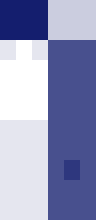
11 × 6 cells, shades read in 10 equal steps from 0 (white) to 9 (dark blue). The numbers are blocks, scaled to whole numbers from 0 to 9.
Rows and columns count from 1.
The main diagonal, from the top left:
9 9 1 7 7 7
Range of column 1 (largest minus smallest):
9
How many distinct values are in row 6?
2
